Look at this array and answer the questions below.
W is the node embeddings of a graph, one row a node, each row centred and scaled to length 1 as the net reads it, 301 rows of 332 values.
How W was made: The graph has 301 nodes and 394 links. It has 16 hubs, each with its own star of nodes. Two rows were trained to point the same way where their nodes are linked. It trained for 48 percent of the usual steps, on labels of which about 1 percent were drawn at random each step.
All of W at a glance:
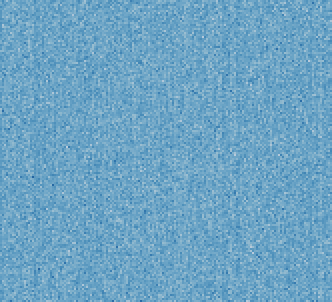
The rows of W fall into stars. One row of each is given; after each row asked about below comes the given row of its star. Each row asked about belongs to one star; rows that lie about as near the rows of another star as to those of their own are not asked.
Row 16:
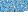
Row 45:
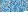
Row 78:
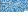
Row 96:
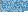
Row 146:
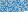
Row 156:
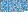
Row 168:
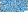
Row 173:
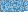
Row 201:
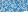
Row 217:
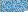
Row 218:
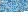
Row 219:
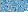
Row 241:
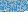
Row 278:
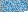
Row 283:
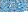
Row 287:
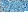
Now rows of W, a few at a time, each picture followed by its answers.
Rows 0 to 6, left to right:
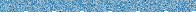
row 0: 16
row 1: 278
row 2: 287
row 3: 278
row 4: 146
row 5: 219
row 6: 201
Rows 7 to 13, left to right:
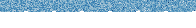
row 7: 168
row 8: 241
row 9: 201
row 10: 218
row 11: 217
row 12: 201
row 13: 168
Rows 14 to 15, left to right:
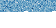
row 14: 146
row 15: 45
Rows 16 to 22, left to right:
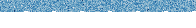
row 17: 156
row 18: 156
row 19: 156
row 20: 287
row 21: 45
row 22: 173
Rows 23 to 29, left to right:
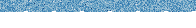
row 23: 146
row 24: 78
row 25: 146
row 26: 217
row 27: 201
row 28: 218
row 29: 146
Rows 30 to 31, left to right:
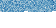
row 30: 217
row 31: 287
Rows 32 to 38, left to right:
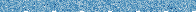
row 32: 173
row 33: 156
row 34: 283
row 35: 287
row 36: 217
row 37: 146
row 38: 217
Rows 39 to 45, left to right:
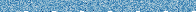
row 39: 173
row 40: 16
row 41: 156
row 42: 78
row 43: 217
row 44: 78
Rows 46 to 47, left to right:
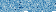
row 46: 283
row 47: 16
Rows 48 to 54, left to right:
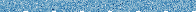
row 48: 217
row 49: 173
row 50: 146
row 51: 16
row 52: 45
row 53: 156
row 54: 16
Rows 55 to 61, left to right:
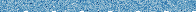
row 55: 78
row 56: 146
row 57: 78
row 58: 218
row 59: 241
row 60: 156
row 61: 287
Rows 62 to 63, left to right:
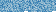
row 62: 16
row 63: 16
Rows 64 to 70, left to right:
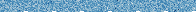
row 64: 218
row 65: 278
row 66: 201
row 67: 173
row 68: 219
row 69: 156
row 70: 201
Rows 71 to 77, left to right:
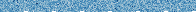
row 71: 146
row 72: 156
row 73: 156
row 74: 201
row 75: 219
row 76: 218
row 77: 201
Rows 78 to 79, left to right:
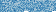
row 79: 241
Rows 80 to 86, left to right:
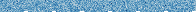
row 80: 78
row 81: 241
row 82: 78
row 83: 16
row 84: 16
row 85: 219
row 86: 173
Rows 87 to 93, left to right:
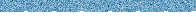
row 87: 78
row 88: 219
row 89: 283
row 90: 96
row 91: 218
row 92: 168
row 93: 283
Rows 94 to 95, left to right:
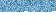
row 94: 45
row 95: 218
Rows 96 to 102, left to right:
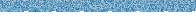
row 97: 173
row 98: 146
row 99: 218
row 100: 201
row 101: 96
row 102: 96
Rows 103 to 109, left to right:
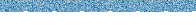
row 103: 201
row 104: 78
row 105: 173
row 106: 283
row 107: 16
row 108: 278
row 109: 241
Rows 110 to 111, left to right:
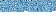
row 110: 156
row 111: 96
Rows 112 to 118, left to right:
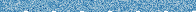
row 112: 218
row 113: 156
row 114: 219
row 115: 218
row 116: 241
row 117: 283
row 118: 78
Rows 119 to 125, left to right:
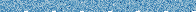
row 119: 217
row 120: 217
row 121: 45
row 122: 168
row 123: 217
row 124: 78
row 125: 16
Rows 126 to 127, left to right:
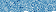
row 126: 283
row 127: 201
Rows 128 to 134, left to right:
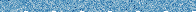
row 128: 287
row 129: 218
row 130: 218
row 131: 96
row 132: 241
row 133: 78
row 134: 283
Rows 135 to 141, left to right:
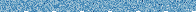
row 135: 96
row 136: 201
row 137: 287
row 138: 217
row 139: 219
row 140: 16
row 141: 146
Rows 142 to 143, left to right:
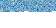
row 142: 287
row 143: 96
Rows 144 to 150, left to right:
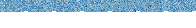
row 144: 287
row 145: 146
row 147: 218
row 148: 217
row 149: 283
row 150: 219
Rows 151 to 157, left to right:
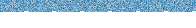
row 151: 168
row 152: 218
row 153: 96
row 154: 283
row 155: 156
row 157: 156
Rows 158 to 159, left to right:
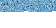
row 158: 278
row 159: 96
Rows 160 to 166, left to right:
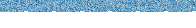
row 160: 168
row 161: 173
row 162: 168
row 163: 201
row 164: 173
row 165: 173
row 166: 287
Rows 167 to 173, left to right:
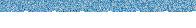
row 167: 219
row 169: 218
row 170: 146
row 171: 217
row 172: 146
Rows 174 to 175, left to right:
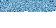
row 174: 16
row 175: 168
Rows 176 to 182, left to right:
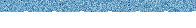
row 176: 45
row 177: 45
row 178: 201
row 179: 218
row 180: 146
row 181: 156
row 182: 217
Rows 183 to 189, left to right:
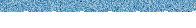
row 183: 156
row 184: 283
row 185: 168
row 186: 218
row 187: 156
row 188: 201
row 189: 218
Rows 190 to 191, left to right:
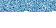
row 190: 219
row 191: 156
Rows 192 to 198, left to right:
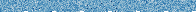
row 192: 173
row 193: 45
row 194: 283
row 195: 217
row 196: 278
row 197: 278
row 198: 96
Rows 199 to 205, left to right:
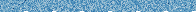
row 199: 173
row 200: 78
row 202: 16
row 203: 287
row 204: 201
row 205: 173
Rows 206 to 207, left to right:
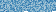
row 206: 201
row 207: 219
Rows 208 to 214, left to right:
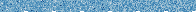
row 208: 278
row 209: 146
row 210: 241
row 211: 173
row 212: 45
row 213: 219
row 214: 278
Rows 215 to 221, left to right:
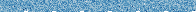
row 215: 96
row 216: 218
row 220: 201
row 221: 173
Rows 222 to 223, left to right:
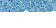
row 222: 78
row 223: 201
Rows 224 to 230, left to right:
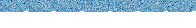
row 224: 78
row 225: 217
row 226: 78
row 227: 287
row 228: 201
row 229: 78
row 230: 217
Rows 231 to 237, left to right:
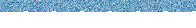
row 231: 146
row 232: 146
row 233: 78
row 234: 45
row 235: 278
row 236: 283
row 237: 201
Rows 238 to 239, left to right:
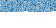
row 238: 146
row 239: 278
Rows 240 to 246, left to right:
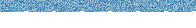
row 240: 146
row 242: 78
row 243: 283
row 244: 283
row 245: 217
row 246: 16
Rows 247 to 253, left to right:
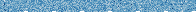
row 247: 201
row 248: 219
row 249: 78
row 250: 283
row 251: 173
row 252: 156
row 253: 218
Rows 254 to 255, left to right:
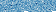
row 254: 156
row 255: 96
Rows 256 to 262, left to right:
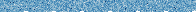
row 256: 218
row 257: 283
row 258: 45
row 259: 168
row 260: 16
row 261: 278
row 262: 217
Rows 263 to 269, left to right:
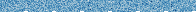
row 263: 218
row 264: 219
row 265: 96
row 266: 168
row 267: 173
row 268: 287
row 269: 201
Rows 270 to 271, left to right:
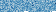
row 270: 96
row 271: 241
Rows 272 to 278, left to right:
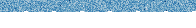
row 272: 241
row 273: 241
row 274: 168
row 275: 156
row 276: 287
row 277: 168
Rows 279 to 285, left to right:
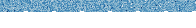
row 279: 218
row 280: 173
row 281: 146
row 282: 96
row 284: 219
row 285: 241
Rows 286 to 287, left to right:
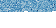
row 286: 283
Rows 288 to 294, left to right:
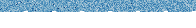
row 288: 78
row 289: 45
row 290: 283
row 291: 219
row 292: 241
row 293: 241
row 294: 146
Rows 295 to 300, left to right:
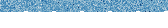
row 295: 146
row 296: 278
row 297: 241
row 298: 241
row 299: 219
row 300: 78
